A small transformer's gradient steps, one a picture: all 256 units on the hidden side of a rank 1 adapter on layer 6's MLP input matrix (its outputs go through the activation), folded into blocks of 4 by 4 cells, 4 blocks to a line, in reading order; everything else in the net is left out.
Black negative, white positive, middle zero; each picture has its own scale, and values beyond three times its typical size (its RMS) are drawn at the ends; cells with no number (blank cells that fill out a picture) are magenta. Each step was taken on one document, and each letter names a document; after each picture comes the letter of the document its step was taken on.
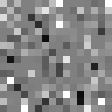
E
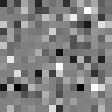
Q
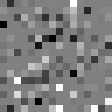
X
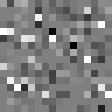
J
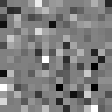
E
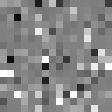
E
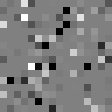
X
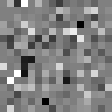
J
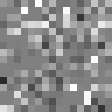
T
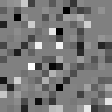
X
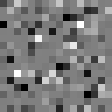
Q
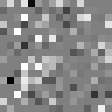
X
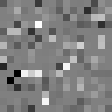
Q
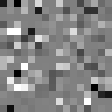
J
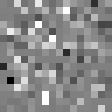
J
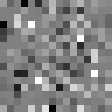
T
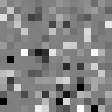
E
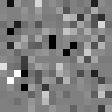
Q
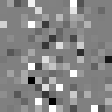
X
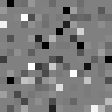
X
